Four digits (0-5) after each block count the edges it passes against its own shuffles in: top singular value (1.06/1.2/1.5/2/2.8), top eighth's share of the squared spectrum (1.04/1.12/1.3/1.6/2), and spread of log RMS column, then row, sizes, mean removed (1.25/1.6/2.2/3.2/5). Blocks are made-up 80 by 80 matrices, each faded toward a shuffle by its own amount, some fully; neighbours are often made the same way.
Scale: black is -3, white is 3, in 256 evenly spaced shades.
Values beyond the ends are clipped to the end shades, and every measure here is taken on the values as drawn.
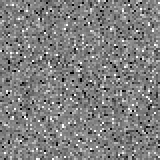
0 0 0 0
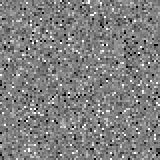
1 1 0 0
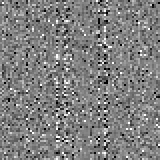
4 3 3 1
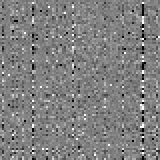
5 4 3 2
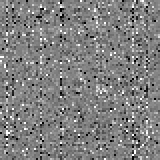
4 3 2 0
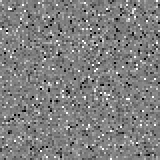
0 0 0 0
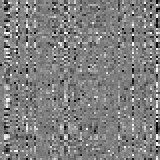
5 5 4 2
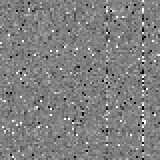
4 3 1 0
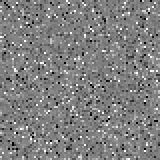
0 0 0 0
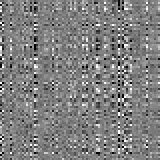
5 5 4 3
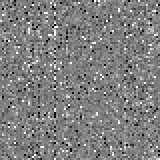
3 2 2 0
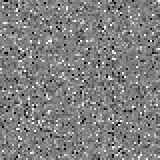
2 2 1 0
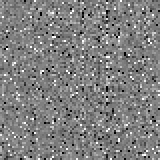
3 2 1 0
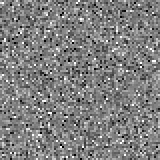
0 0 0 0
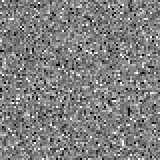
2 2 0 0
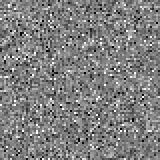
3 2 1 1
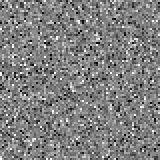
3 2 0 0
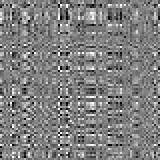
5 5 4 4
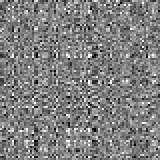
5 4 3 3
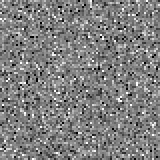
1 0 0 0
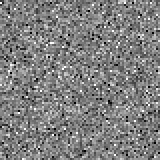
0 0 0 0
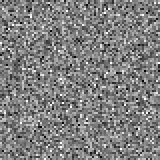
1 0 0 0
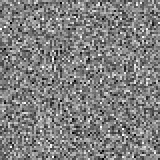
3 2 1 1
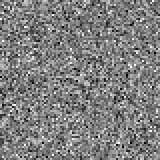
1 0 0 0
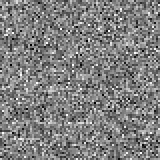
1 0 0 0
